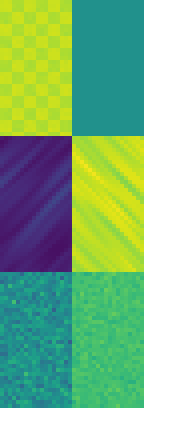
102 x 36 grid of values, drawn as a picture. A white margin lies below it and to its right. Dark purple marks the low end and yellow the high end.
It is made of 3 by 2 panels. Panel 1,1: very high, checkered, faint in contrast. Panel 1,2: middling, flat. Panel 2,1: very low, slanting up to the right, faint in contrast. Panel 2,2: very high, slanting down to the right, faint in contrast. Panel 3,1: middling, fine-grained. Panel 3,2: high, fine-grained, faint in contrast.
